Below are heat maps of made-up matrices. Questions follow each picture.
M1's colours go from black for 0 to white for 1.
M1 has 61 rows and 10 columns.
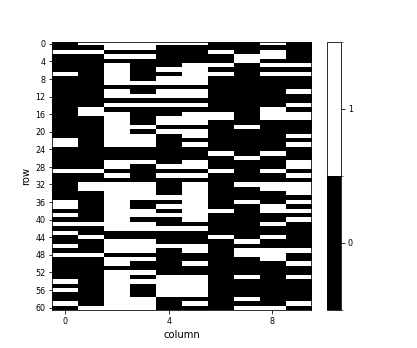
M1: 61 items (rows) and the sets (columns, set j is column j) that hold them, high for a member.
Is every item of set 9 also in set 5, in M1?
yes
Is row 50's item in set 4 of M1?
no
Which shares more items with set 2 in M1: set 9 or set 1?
set 9
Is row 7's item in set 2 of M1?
yes
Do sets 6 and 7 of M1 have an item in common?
no
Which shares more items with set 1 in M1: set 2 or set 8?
set 8
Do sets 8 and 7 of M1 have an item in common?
yes
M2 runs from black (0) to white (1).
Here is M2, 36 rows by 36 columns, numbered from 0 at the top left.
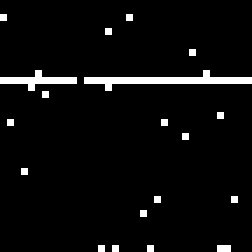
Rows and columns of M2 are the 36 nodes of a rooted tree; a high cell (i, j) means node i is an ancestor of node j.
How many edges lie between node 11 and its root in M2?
0
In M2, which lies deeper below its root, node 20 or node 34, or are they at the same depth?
node 20
